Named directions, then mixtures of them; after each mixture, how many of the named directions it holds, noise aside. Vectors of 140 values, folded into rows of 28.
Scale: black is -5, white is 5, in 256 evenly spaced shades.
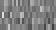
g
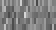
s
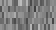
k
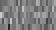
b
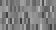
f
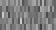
three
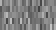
two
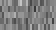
one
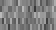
two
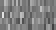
one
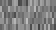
one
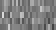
one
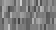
three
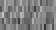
three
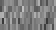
three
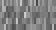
one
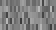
one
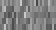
one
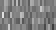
one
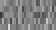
one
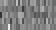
two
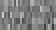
one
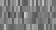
three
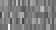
two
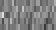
two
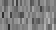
one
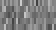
one
